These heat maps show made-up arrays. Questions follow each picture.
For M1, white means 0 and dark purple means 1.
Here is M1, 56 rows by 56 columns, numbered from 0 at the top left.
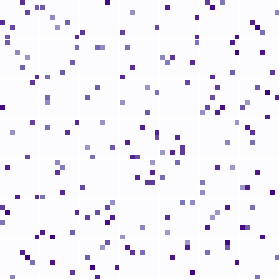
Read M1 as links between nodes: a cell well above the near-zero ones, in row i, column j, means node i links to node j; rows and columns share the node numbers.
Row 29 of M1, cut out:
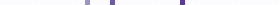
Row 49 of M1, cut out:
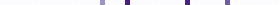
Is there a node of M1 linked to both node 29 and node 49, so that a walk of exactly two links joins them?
no
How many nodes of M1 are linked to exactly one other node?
1
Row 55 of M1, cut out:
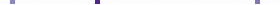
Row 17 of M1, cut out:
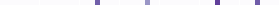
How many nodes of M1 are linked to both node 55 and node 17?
2
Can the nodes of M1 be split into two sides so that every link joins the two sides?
no
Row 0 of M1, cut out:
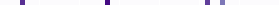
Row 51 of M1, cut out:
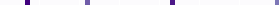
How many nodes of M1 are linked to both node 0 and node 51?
0
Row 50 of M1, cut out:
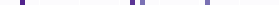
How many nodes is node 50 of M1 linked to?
4
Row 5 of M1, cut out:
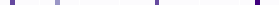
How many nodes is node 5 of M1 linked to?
4
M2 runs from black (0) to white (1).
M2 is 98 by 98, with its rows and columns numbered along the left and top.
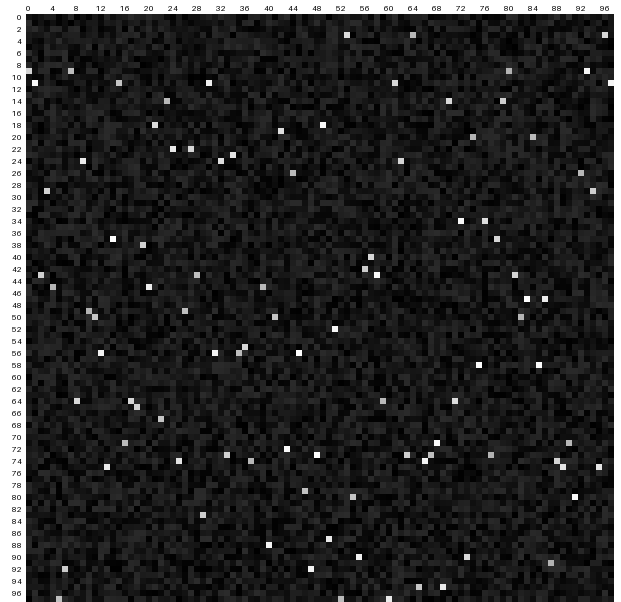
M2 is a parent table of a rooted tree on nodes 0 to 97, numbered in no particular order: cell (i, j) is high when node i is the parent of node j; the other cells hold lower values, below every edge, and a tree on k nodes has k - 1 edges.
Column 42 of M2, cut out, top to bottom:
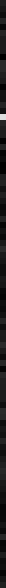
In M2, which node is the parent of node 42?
19
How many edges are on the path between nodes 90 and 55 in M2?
1
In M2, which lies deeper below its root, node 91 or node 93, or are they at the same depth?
node 91
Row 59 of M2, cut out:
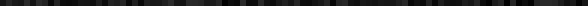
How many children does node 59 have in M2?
0
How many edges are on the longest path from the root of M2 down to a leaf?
40
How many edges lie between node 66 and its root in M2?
7
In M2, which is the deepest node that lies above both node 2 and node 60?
43
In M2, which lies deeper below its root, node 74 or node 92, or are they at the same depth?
node 92
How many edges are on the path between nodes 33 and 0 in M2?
6
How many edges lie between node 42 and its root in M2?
2
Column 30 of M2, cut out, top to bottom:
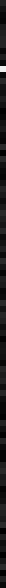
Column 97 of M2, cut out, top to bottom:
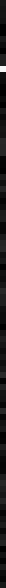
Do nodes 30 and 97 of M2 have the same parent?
yes
